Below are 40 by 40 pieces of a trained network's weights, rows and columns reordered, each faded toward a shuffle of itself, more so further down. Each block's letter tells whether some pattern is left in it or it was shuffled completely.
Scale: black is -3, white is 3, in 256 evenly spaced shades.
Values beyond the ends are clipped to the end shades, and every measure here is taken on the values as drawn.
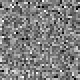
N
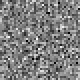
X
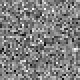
X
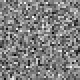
X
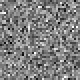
X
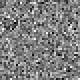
X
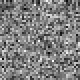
N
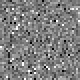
X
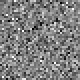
X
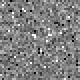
X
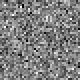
X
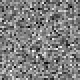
X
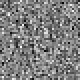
N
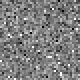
X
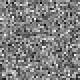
X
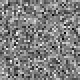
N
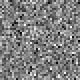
X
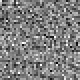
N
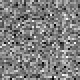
N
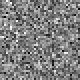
X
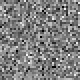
N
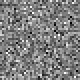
X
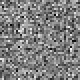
N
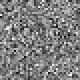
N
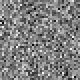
N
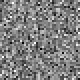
X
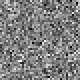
N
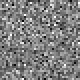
N
